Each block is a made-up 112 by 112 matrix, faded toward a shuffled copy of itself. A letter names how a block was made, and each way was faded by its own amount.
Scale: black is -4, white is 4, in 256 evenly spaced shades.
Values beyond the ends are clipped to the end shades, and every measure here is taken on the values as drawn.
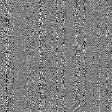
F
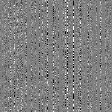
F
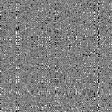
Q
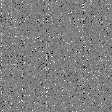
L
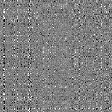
Q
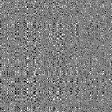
Q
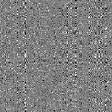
Q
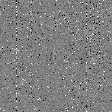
L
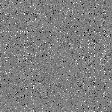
L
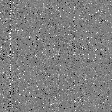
L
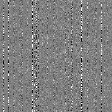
F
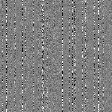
F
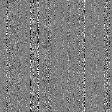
F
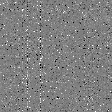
L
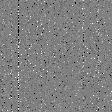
L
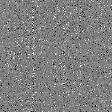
L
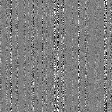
F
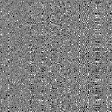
Q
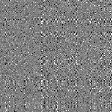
Q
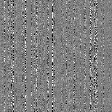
F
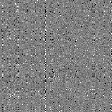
Q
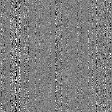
F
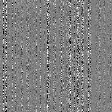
F
